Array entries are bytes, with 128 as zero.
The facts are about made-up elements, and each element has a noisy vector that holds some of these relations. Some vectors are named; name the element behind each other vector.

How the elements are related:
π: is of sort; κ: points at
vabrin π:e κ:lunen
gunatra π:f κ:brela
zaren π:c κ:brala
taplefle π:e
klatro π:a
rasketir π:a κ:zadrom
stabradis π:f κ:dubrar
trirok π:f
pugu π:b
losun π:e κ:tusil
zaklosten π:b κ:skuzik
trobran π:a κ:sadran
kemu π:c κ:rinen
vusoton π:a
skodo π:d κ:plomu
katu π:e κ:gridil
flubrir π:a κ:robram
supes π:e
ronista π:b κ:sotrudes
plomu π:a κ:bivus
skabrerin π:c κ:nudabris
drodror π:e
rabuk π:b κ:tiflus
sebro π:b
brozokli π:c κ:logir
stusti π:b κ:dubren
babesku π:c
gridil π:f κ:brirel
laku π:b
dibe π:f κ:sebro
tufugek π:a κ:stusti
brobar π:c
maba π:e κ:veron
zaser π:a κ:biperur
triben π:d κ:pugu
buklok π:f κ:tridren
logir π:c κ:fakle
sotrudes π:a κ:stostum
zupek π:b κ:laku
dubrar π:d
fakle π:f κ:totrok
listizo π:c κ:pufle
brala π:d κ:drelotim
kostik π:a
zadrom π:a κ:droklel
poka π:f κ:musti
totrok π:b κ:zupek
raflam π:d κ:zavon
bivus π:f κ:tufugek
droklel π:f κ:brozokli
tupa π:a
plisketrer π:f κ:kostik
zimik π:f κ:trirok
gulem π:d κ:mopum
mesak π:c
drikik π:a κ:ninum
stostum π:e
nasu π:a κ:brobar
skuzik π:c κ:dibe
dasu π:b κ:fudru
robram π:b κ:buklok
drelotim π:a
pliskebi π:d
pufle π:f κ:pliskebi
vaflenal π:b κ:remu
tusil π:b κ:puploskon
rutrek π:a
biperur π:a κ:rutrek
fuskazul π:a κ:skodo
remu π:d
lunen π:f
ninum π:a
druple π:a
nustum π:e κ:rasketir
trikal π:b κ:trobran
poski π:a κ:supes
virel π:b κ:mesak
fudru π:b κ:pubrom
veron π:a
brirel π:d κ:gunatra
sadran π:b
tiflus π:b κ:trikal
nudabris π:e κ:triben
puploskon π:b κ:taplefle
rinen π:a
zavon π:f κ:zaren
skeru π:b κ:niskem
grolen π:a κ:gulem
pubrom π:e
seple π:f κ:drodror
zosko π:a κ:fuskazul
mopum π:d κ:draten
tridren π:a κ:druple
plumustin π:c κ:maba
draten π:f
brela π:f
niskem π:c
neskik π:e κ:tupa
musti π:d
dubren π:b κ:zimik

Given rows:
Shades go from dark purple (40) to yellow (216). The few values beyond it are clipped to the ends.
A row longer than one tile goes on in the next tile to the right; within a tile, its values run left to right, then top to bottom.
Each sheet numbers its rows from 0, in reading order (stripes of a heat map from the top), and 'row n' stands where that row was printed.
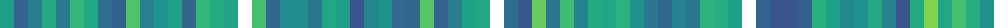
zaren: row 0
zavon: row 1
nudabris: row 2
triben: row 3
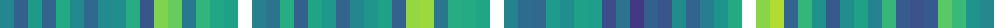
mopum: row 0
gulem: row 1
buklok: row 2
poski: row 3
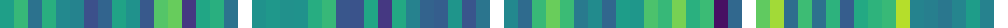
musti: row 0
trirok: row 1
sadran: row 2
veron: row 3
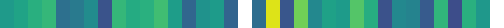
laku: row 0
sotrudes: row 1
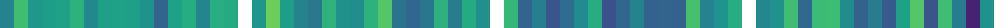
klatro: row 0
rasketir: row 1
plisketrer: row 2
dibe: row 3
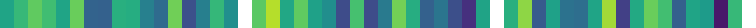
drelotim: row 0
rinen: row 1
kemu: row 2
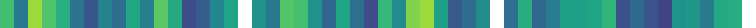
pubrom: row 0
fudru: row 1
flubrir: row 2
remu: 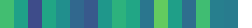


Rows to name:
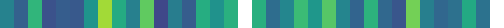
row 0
neskik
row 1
brela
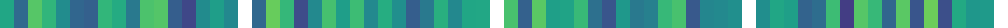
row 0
taplefle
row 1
drikik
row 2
draten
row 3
tupa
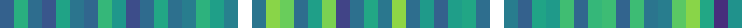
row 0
skodo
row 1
ninum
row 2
rabuk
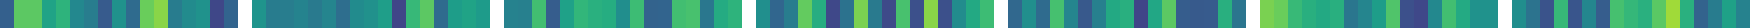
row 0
sebro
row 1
brala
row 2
grolen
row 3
drodror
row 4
stostum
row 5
biperur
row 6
dubrar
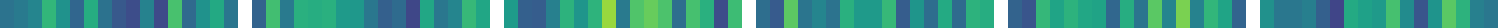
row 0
robram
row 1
tridren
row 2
listizo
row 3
katu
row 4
pugu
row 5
vaflenal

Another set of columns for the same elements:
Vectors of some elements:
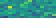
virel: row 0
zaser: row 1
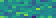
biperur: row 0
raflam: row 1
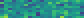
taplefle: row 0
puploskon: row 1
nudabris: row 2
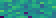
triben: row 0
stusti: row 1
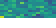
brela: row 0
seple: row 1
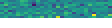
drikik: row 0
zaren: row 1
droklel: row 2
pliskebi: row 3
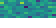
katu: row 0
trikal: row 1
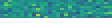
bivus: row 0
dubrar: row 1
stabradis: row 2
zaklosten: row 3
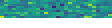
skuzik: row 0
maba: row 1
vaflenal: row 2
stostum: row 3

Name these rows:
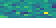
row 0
sotrudes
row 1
plumustin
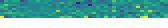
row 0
dibe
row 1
babesku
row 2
niskem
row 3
zavon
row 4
flubrir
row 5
pubrom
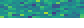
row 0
mesak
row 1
skabrerin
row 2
losun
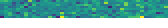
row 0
vabrin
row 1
trobran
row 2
kemu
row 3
brirel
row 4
musti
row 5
buklok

